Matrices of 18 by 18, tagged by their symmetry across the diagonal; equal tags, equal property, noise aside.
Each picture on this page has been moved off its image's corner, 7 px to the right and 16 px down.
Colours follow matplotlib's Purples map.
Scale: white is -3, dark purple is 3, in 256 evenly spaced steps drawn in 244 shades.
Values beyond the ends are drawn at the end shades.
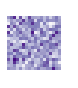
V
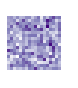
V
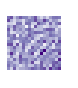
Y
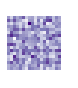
V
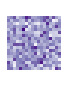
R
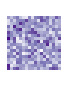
R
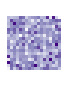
Y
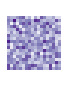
V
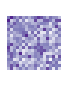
Y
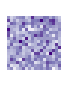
R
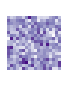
V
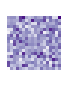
V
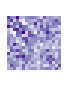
Y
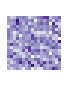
R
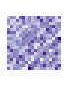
Y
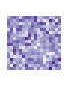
Y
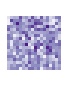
R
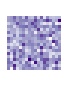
V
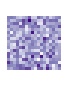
R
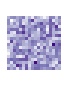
Y
